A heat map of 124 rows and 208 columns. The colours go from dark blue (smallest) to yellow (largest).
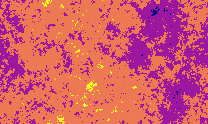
No single row or column stands out from its neighbours. There are no regular stripes. Neither half mirrors the other. The bottom middle is the calmest part.
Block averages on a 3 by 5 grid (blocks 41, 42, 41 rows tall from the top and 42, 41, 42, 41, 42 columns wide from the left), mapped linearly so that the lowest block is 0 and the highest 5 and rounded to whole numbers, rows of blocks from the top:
34401 | 24410 | 34530
